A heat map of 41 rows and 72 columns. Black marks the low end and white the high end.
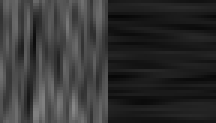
The table splits into one row of 2 panels. Panel 1,1: low, streaked downward. Panel 1,2: very low, streaked across, faint in contrast.
